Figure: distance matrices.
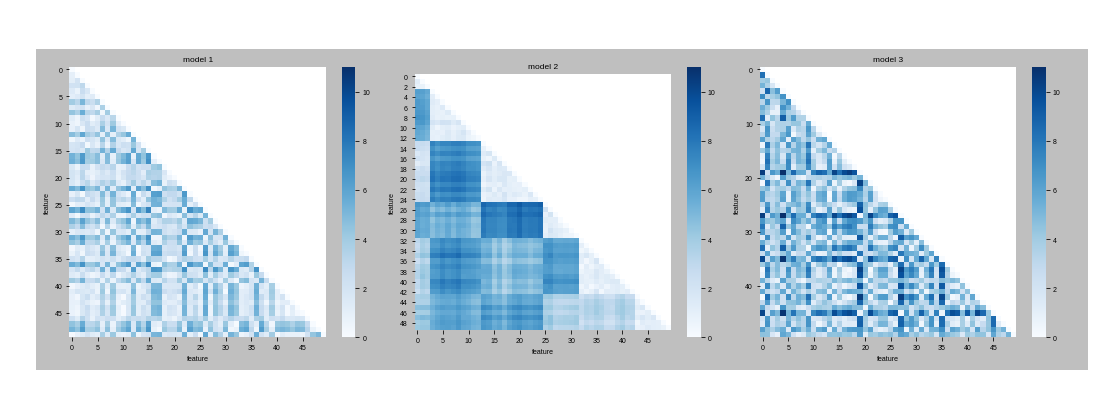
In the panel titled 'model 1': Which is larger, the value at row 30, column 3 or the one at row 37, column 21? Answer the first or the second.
the second
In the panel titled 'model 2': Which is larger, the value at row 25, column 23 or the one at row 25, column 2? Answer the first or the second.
the first
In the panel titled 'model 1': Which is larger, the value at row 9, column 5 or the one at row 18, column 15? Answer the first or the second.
the second
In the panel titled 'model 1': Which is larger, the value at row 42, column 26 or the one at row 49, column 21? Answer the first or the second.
the first
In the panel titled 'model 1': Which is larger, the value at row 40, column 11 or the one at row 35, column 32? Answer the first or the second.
the second
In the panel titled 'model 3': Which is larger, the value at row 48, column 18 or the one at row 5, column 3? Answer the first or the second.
the first
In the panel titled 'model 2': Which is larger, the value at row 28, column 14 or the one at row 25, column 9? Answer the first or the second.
the first
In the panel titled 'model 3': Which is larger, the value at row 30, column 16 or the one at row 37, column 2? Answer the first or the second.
the first
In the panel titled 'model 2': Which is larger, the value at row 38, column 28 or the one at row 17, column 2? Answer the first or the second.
the first
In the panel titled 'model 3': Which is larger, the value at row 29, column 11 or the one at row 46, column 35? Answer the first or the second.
the second
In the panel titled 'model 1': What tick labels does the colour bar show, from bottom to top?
0, 2, 4, 6, 8, 10
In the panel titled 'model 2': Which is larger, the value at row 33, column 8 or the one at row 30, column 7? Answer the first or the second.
the first
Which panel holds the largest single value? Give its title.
model 3
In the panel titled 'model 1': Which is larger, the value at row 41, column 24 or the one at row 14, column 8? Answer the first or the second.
the second
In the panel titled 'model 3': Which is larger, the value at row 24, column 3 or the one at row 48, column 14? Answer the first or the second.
the second
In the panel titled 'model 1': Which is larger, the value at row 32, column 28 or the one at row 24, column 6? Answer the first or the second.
the second
